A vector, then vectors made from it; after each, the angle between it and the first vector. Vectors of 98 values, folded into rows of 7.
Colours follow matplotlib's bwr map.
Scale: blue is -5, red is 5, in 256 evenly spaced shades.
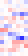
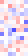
partly aligned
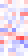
nearly opposite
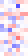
partly opposed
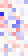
orthogonal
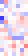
partly aligned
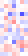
partly aligned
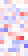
nearly opposite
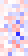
partly aligned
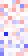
orthogonal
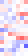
nearly opposite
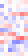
nearly opposite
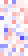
orthogonal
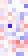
partly aligned
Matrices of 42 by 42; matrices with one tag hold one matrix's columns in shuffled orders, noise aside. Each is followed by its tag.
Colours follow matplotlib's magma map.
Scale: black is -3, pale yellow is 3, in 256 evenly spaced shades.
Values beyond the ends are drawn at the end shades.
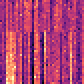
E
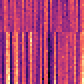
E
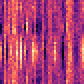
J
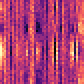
J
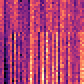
E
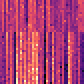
E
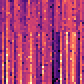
E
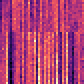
E
